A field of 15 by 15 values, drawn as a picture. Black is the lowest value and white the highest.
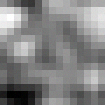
On average the colour sits 50% of the way up the scale. The ninth with the lowest average is the bottom left. The top left is the roughest part. No row or column stands out. There are no lone odd cells.
